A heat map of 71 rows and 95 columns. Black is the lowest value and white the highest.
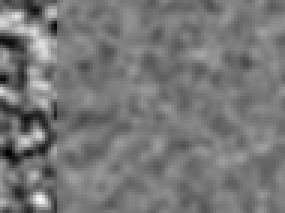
Grain: blotchy. Seam: vertical, 20% of the way across, the right part calmer. Slope: none. Histogram: heavy tails on both sides. Mirror symmetry: none.
